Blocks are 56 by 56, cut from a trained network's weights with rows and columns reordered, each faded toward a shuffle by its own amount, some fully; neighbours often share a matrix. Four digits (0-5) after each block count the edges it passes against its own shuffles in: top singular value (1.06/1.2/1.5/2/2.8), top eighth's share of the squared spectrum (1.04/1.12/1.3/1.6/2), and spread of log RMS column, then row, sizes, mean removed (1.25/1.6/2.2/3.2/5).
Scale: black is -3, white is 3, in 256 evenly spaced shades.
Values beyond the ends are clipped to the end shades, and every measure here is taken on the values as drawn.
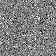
2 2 0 1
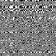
4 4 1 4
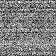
3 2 0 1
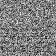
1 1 0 0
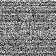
3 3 0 1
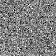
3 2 1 1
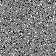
0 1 0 0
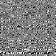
4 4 1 3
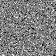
0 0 0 0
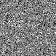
2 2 0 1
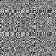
4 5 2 3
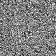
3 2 0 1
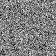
0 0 0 0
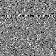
3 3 0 2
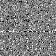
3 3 0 1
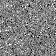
2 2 0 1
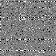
3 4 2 3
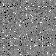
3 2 1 1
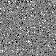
2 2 0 1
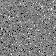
0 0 0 0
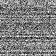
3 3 0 1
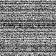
4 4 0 3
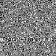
3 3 0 2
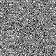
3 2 0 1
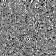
2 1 0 1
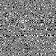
3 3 0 3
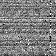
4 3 1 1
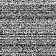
4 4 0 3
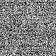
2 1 0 0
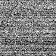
3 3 0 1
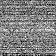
4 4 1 2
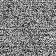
2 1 0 0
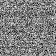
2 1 0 0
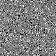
2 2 0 0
